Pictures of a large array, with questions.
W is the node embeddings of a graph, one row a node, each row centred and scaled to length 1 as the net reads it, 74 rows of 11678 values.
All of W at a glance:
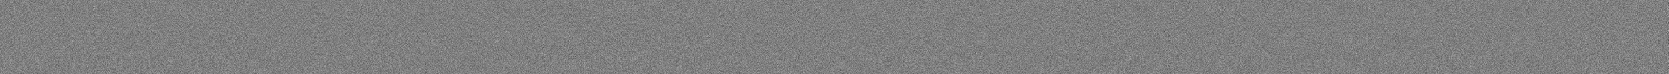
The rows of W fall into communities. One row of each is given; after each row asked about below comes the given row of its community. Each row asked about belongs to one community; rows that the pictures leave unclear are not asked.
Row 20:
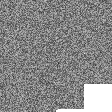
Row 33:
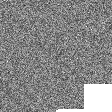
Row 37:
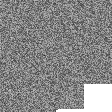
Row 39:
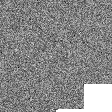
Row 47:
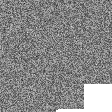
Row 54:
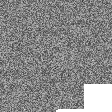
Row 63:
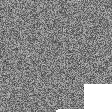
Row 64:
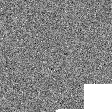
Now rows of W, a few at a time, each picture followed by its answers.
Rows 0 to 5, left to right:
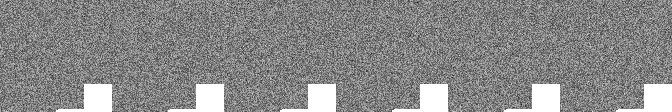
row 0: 47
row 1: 63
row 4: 47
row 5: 54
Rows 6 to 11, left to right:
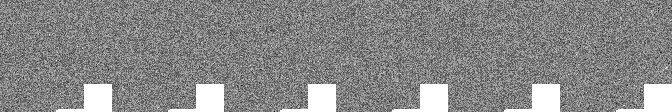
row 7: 20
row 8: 54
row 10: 39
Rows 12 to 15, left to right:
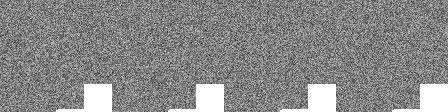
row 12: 37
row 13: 20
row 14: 54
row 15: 64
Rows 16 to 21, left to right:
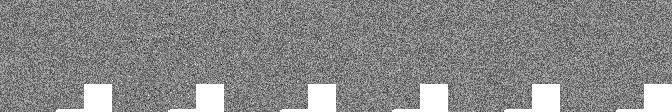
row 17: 63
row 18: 63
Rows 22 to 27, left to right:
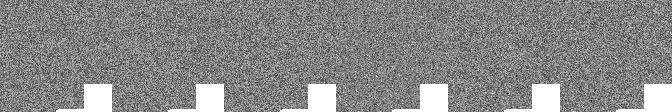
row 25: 64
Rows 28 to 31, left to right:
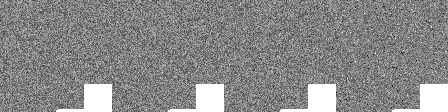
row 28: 20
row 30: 39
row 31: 64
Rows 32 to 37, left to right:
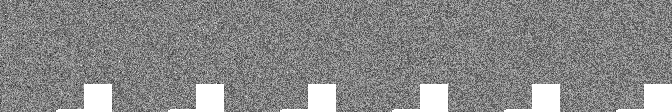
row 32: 54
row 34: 33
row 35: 20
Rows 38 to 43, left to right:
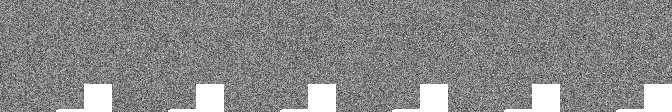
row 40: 63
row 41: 63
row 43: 63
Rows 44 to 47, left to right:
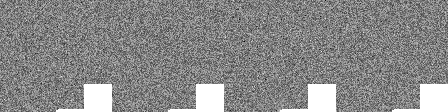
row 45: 64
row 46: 54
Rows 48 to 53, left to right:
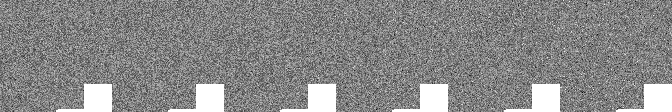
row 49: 39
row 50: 37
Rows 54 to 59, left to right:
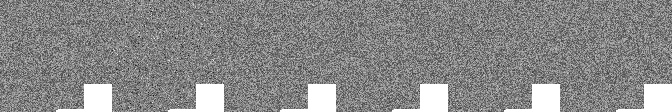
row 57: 39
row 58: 39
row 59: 37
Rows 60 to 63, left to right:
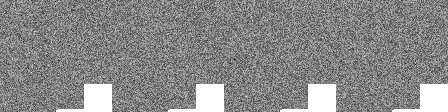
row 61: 39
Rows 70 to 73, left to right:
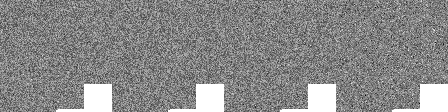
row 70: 39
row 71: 33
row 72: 63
